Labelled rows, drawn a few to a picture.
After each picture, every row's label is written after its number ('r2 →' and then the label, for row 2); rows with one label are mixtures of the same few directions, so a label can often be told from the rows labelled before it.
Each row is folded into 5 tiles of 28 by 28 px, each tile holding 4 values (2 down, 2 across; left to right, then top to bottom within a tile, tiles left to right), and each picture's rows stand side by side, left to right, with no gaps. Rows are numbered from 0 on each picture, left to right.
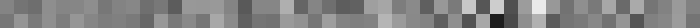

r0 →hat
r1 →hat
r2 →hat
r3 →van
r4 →van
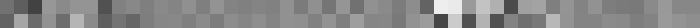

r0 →hat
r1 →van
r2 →van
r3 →hat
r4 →hat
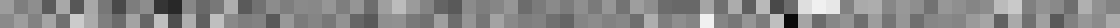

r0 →van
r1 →hat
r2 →van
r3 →hat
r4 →van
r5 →van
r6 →hat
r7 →hat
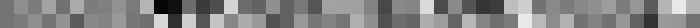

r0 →van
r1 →hat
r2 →hat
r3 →hat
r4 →van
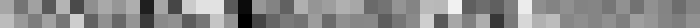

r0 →van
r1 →hat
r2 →hat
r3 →hat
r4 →van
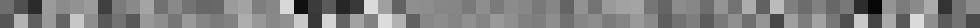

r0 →hat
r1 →hat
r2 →hat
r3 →van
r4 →hat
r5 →van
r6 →hat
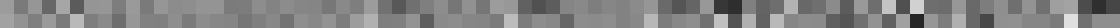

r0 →van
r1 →hat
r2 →van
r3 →van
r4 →van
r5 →hat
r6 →van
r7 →van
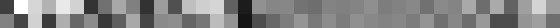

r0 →hat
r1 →hat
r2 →hat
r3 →van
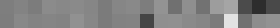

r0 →hat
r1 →van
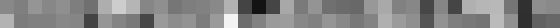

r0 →van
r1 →van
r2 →hat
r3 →hat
